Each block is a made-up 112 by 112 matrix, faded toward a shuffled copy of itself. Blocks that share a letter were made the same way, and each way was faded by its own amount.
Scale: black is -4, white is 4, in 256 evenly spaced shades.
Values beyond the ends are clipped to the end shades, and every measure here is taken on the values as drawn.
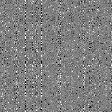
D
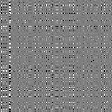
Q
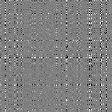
Q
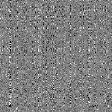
D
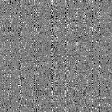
D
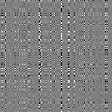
Q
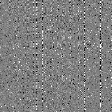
D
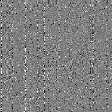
D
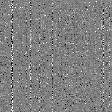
D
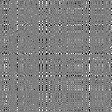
Q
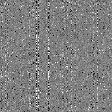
D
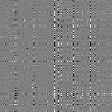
Q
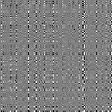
Q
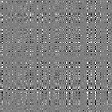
Q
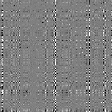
Q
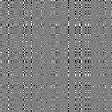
Q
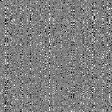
D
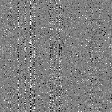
D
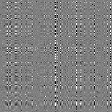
Q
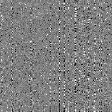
D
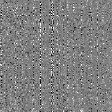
D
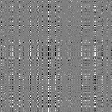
Q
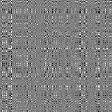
Q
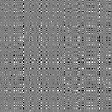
Q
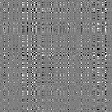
Q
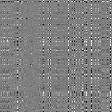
Q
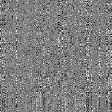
D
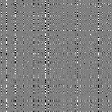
Q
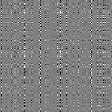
Q
